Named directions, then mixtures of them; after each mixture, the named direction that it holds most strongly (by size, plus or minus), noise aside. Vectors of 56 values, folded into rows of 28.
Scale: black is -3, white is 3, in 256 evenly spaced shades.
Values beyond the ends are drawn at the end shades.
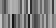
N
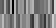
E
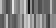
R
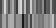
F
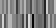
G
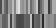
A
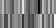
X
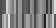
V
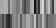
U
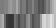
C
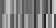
V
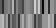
X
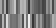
R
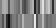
U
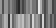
A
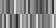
E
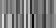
G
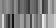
C
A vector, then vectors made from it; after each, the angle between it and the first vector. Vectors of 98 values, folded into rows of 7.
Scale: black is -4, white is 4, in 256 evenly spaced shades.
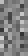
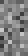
nearly opposite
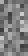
nearly parallel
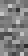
orthogonal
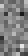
partly opposed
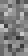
orthogonal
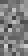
partly opposed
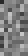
nearly opposite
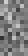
partly opposed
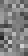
partly opposed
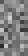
nearly opposite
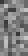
partly opposed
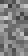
partly opposed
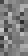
nearly opposite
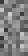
nearly opposite
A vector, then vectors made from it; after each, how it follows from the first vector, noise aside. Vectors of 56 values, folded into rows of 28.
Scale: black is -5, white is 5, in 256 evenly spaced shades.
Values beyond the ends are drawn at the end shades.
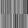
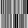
scaled up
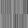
shrunk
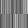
negated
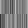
reversed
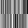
scaled up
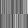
negated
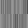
shrunk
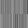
shrunk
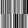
scaled up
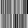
scaled up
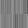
shrunk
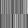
negated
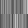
negated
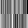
scaled up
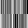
scaled up
